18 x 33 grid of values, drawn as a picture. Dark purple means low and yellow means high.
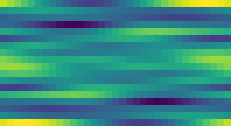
Streaks run across, left to right. A half turn leaves it unchanged. The centre is the smoothest part.
